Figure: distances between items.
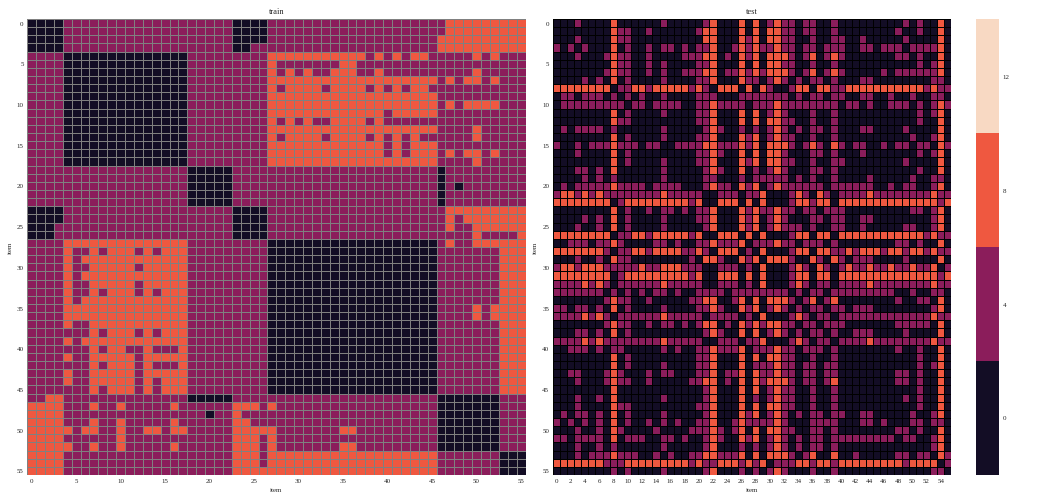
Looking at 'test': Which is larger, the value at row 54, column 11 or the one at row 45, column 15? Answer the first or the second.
the first
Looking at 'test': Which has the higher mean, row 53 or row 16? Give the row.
53
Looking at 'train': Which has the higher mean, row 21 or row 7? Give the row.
7
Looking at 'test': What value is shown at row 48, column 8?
8
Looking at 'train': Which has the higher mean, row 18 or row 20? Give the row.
18
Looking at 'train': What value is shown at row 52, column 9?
4
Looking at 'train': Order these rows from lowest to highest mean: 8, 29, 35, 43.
43, 29, 8, 35
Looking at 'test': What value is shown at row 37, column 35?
4
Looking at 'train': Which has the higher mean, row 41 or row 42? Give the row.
41
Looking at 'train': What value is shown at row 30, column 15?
8
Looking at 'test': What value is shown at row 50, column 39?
4
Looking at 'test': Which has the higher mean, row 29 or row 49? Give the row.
29
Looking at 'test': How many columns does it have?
56
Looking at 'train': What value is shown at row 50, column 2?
8
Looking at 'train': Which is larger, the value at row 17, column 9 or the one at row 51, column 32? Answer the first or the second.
the second
